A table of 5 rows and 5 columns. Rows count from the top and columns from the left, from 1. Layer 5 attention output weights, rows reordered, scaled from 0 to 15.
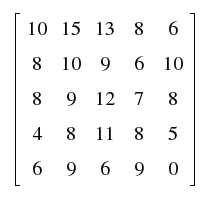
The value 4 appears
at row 4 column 1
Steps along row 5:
up down up down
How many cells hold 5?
1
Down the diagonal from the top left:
10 10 12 8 0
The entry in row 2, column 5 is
10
